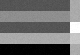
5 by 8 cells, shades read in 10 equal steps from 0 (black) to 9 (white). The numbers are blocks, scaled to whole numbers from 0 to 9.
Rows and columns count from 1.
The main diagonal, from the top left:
3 5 3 6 0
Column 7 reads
3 5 3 6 0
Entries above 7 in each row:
0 0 1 0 0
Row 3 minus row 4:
-3 -3 -3 -3 -3 -3 -3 2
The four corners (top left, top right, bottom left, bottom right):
3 6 0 6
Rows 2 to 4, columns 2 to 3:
5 5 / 3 3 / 6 6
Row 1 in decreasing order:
6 3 3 3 3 3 3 3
